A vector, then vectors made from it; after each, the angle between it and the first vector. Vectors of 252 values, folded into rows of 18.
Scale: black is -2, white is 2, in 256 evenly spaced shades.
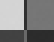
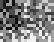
partly opposed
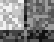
nearly parallel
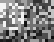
partly aligned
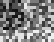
partly opposed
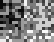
partly opposed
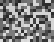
orthogonal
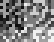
partly opposed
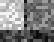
nearly parallel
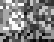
partly aligned
